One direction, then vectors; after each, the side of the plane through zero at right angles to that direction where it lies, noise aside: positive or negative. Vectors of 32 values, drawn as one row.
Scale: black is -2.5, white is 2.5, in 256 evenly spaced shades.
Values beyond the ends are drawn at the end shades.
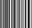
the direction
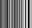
positive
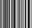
positive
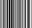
positive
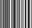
positive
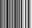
positive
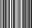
positive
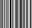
negative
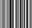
negative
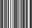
negative
